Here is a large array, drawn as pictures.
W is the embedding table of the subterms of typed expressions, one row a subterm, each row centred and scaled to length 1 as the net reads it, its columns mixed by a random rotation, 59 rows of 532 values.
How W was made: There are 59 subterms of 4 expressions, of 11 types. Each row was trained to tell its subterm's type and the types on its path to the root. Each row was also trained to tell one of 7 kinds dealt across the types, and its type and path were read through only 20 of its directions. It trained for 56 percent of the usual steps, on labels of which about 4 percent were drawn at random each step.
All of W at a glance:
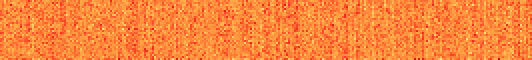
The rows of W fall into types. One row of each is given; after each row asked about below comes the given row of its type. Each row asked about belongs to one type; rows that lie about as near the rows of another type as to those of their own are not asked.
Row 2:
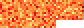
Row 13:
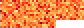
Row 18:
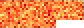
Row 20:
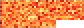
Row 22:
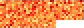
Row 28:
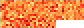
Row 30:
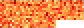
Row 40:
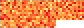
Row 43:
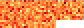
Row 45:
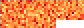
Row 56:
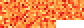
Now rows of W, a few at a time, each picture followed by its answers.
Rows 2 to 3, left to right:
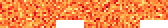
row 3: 28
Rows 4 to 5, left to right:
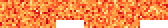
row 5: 2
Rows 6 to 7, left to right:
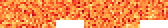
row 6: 22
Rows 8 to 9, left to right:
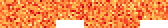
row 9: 40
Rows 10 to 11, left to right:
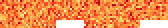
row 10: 45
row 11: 30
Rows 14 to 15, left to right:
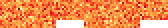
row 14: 22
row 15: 45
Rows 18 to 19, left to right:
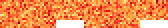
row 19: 18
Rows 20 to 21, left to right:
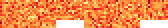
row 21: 28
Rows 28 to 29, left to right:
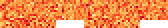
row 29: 28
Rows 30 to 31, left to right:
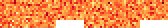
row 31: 22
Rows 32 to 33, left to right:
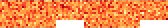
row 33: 56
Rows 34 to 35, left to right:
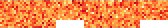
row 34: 18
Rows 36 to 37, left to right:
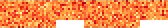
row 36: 2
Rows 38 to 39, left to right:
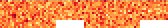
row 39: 56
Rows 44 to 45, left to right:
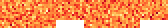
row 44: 40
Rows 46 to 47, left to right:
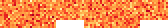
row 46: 13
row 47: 40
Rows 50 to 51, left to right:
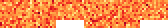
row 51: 13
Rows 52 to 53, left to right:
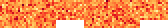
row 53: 13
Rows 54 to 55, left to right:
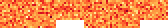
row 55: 22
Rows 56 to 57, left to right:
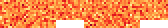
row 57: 13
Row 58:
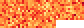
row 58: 2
